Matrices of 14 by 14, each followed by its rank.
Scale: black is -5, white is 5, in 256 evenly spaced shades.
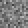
full rank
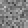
full rank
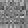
three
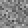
full rank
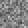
full rank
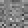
three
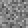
full rank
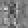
three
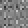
three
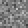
full rank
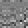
three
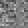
three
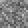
full rank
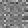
three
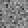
full rank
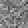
full rank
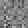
three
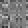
three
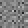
three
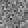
full rank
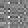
three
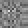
three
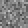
full rank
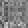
three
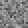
full rank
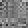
three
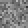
full rank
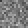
full rank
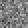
full rank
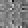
three
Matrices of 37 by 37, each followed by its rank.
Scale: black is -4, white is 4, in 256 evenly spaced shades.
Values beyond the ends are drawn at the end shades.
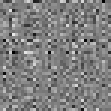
five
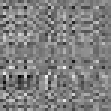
three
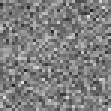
full rank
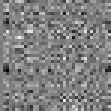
five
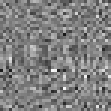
five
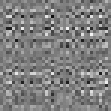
three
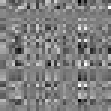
three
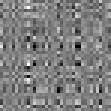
three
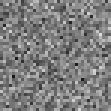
full rank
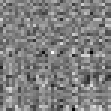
five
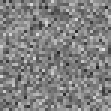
full rank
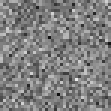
full rank
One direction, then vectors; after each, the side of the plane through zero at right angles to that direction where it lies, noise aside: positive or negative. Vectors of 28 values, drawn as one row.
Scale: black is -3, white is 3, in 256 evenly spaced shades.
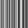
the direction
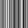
positive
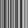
negative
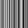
positive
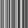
positive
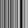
negative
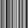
positive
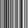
negative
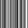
negative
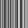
negative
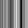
negative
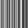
positive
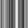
positive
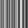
positive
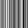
positive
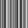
negative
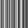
positive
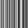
positive
